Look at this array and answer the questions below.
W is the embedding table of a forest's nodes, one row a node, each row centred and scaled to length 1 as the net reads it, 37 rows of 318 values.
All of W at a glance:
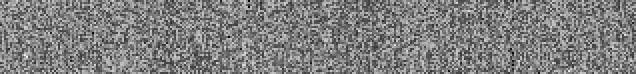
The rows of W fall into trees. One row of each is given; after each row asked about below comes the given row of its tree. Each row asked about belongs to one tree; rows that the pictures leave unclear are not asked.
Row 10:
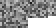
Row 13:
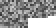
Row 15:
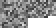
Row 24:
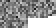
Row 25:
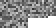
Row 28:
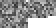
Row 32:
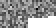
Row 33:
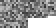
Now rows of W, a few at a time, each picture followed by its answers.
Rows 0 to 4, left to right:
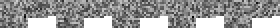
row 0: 10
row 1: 15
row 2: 33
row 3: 10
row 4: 15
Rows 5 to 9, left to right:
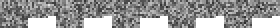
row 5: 32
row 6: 13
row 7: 24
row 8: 13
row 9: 28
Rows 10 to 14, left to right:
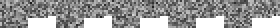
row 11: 24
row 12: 25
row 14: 28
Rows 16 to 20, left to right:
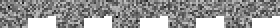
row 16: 24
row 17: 15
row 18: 33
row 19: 15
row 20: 15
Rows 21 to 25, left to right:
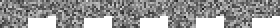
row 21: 24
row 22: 32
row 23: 32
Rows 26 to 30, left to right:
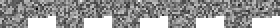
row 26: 28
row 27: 13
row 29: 28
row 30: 32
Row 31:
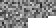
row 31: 25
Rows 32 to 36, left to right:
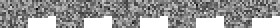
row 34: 28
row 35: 10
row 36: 33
